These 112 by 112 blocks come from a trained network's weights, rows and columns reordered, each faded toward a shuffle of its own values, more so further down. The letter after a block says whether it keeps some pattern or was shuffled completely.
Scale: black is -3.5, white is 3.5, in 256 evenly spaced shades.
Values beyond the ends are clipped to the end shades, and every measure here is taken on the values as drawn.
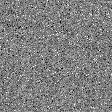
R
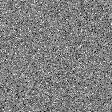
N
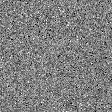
R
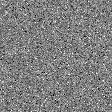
N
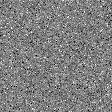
N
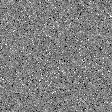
N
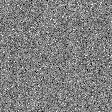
R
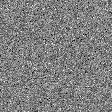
N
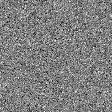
R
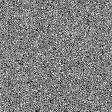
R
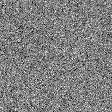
R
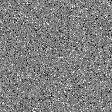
R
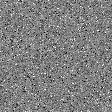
N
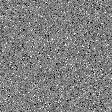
N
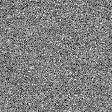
R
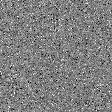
R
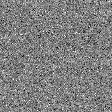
R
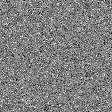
R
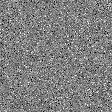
N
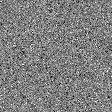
N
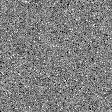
N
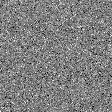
R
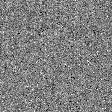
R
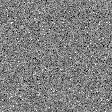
R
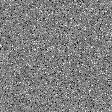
N
